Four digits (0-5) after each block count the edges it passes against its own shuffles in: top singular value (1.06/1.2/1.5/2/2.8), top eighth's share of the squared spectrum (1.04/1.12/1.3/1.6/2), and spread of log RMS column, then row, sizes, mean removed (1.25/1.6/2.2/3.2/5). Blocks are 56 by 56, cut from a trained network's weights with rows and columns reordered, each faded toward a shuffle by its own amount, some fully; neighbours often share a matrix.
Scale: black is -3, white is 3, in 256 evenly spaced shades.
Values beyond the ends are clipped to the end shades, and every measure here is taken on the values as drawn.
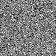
0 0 0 0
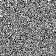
0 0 0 0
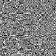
3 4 1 2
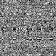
3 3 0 2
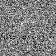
2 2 0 1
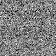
2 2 0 1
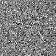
2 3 0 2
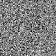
3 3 0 1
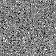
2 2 1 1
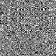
3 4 1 3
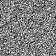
2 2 0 0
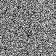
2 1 0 0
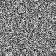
3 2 0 0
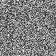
0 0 0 0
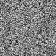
3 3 0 0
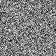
0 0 0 0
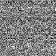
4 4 1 2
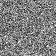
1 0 0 0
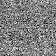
2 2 0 1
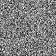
2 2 0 0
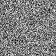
1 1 0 0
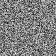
0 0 0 0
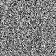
2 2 0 0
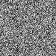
2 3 0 0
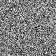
1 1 0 0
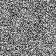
2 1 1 0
